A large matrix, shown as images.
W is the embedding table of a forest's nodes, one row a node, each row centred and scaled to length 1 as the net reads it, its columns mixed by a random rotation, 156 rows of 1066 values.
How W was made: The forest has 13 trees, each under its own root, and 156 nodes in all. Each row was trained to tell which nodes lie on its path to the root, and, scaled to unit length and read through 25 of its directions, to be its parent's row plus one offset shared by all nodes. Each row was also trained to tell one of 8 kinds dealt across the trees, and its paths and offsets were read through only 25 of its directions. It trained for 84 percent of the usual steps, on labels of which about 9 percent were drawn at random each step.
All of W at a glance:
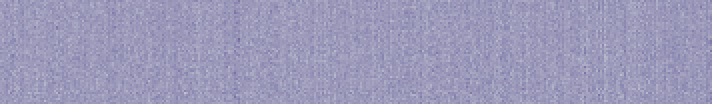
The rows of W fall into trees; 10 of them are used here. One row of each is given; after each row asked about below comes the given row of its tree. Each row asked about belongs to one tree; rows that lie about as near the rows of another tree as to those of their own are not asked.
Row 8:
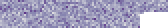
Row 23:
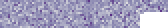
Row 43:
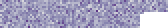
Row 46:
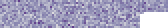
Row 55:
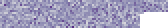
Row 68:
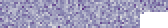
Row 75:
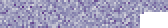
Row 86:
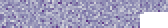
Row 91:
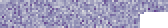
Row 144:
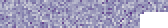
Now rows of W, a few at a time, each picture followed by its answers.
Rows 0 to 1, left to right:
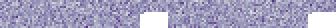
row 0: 91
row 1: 75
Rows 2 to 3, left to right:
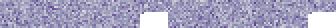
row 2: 55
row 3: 75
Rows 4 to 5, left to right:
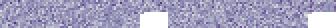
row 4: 46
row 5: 23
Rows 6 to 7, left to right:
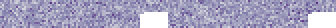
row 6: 43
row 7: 91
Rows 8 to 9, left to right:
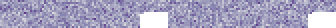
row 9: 68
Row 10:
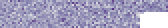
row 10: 23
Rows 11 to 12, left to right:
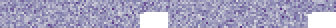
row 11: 86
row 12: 43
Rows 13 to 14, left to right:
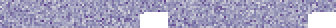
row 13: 91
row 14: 55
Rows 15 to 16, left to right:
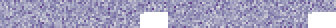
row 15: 46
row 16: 86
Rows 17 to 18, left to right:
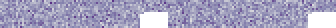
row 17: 46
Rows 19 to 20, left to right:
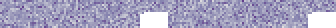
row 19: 46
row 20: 46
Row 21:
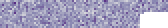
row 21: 75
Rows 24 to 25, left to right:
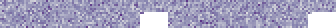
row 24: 144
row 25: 46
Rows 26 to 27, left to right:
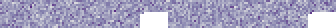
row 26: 91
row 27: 68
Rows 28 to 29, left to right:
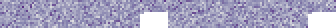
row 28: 91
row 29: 8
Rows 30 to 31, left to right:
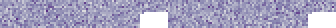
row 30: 55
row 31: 46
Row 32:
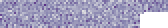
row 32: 68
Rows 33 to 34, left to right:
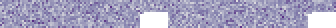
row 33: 46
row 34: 43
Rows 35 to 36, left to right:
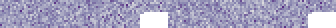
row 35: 46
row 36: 86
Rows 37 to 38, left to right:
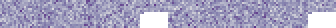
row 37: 75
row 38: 55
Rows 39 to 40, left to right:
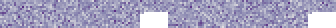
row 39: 75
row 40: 46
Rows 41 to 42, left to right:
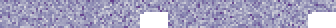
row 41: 23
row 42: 91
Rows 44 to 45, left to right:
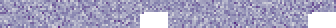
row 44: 75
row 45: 68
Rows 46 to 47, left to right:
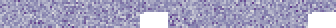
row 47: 55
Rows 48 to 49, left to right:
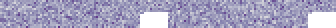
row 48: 55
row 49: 86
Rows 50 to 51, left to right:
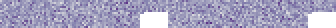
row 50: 91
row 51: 46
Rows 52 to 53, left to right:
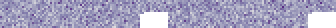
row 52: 8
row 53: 86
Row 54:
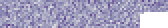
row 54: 23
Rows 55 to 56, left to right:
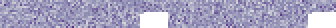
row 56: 43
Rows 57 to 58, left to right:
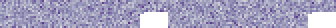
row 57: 144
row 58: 75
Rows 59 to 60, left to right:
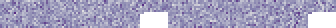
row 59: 75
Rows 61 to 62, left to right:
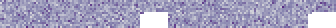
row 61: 144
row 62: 68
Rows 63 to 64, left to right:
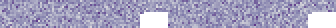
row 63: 8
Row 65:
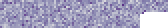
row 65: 68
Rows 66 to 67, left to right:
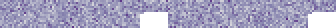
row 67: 68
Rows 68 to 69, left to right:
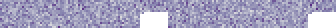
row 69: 144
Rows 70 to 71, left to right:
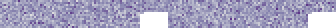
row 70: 46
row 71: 46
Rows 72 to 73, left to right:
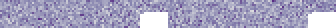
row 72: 23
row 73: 23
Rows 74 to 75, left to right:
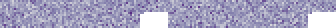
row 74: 91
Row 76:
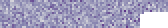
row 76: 55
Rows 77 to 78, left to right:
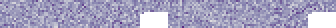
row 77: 55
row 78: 23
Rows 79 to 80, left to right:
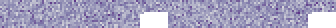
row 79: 46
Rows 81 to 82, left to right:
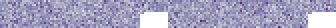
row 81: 144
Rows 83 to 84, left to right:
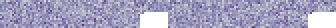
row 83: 144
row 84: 68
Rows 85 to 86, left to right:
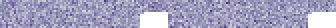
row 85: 23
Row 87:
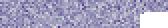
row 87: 68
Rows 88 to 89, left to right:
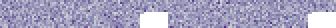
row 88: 86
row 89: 86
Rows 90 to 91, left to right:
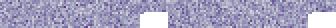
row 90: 91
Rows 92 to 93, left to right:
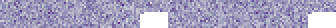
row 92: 144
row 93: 8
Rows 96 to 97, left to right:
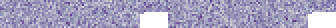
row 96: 68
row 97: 68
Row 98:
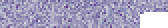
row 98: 8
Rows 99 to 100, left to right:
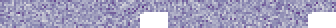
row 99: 23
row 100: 46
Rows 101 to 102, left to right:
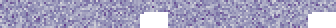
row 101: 8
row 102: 55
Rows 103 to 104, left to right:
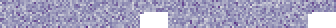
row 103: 144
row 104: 68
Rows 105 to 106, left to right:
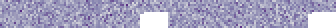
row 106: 55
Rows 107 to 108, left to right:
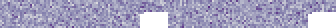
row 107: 91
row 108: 144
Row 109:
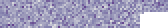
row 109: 23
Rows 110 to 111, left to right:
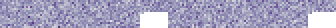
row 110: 23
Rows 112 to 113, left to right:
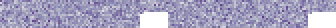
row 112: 43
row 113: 55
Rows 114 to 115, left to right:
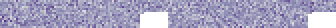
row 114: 55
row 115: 55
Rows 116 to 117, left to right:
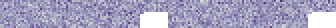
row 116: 8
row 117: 46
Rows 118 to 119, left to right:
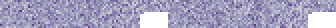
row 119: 144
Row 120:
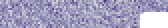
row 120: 86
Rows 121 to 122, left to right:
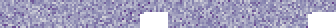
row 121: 91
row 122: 75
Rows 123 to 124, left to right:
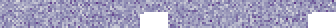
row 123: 43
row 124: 91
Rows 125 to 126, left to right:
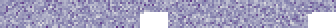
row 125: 86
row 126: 91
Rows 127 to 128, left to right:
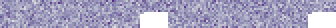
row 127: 23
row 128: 8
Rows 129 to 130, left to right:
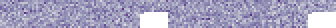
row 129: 8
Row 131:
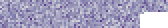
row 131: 91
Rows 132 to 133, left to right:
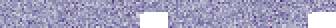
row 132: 23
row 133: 46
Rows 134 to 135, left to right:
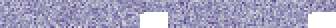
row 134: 55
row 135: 75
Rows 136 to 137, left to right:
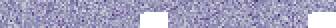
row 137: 8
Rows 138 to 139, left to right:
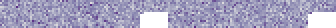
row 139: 68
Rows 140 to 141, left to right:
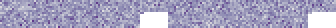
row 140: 55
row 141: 86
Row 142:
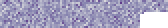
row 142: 55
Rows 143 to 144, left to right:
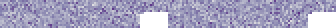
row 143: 86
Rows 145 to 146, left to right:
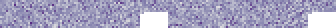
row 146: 23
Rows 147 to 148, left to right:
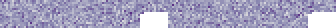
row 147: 144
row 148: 144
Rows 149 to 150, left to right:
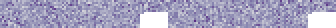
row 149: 55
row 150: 23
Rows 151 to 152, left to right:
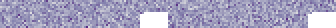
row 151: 91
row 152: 91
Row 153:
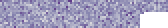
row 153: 8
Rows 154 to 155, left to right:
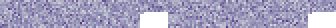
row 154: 91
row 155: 75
